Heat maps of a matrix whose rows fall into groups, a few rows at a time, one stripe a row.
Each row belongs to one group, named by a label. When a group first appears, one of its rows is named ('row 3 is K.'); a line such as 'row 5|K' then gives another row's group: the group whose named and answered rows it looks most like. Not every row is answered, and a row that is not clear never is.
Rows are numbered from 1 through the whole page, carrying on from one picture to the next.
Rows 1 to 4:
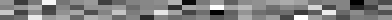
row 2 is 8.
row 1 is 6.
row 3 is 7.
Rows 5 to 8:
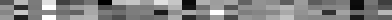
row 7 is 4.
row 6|6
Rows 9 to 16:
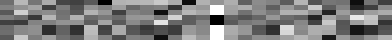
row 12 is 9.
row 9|6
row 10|8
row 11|4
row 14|8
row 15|8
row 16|4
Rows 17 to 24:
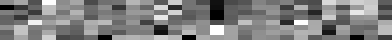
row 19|9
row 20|7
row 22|4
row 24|6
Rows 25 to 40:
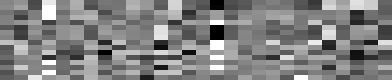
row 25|9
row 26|9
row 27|6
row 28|6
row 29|8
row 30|7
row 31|7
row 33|4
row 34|4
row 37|6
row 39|6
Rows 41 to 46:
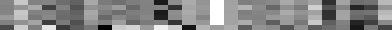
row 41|4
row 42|8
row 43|4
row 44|4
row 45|8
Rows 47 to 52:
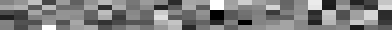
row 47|8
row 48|4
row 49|7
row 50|7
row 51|9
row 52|6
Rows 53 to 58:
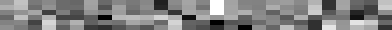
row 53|4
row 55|8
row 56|6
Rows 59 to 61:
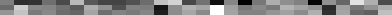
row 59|9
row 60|4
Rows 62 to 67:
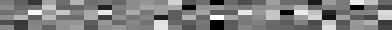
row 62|9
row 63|6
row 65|4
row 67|7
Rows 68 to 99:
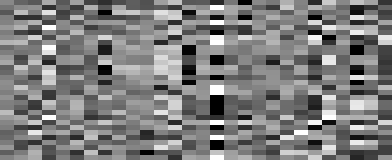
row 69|8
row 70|6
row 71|9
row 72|8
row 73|9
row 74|9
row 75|8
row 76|4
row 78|6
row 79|7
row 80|7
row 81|6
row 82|6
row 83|9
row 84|6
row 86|8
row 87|7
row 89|9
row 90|7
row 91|9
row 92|8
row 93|9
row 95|8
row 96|9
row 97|7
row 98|8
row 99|8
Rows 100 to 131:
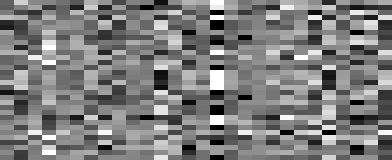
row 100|4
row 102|9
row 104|7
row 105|7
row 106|6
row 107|9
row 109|6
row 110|4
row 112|6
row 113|7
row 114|4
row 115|4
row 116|4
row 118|7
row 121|7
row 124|8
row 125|7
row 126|8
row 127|9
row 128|7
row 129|6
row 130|6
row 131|7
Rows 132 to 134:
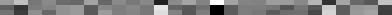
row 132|4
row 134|7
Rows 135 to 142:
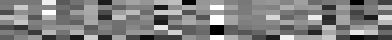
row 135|6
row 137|6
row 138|4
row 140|7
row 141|9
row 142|8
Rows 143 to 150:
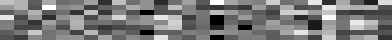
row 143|4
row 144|9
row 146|7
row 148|9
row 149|8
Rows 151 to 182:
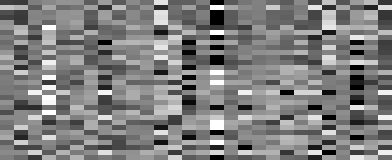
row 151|7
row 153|7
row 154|7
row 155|7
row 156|9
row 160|7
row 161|6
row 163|9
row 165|4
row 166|6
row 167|8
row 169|8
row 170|6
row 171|6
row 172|9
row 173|6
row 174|8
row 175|8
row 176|4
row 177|7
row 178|6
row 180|9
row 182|9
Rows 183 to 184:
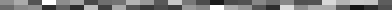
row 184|8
